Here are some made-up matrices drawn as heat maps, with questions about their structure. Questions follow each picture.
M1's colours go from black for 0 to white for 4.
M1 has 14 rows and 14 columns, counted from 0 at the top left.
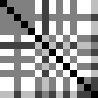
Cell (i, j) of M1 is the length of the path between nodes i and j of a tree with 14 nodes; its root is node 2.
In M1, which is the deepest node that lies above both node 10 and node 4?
6
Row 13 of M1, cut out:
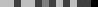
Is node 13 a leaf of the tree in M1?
no
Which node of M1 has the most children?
6
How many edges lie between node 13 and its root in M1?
1
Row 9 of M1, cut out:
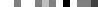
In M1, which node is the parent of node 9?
13
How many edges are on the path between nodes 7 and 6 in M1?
3
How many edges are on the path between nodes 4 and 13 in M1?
3
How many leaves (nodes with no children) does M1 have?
11
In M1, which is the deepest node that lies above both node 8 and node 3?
6
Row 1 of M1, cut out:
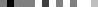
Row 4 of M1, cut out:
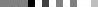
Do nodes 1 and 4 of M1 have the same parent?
yes
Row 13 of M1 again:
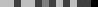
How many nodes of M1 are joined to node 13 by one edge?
6
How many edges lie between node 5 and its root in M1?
2
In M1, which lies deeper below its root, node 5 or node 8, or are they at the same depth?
the same depth
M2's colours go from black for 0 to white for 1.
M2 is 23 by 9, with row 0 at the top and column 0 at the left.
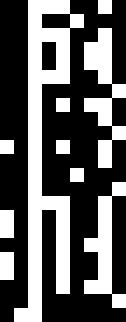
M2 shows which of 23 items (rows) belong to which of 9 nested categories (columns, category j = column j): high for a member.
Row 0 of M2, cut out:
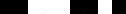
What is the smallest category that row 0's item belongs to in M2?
3
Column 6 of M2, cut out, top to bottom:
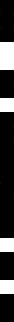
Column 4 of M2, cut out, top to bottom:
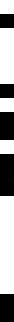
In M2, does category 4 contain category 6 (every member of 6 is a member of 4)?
yes
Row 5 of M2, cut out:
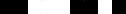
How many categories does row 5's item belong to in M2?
4
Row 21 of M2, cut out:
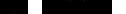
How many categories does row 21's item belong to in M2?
2
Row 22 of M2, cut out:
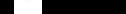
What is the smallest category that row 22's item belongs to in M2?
1
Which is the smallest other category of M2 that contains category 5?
2
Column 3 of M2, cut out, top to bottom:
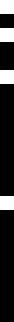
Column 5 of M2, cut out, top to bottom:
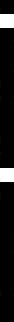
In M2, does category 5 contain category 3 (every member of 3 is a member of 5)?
no
